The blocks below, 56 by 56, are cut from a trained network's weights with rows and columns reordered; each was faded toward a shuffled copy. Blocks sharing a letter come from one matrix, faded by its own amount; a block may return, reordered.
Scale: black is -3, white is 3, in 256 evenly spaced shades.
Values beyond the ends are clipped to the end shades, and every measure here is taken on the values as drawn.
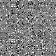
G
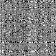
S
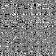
S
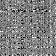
S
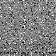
G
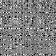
S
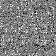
G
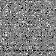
G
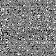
G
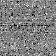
G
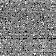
G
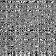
S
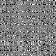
S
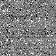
G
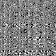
S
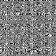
S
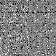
G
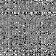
S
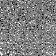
G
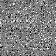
G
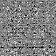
G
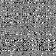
S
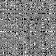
S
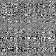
S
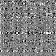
S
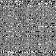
S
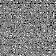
G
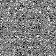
G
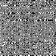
S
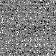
G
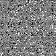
G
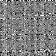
S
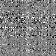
S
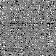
G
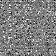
G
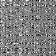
S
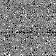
G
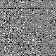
G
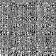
S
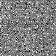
G
